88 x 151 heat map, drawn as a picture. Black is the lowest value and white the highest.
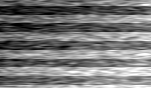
Grain: streaks across. Ninth with the highest average: bottom right. Ninth with the lowest average: top left. Stripes: horizontal, repeating 5 times. Slope: up to the bottom right.
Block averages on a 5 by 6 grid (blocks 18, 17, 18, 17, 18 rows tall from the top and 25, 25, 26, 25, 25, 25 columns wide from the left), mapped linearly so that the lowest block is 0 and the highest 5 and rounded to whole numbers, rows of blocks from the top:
0 0 1 1 2 3 / 0 1 1 2 2 3 / 1 2 2 3 3 4 / 2 3 3 3 4 5 / 2 3 4 4 5 5
